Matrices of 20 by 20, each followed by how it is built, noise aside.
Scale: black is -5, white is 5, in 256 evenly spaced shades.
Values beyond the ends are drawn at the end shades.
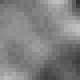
smooth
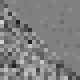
lower triangular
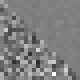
lower triangular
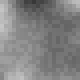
smooth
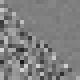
lower triangular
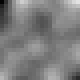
smooth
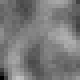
smooth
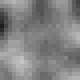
smooth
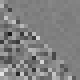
lower triangular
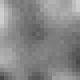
smooth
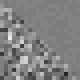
lower triangular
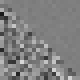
lower triangular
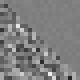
lower triangular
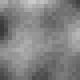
smooth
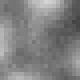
smooth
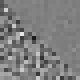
lower triangular
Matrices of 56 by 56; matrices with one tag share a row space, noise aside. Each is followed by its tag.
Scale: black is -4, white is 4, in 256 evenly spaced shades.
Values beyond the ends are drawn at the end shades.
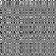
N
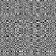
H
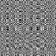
H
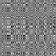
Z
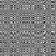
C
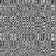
C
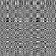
H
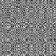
Z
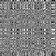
C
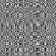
H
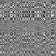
C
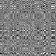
C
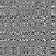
C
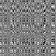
C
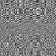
H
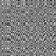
Z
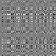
Z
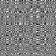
H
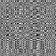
H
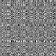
Z
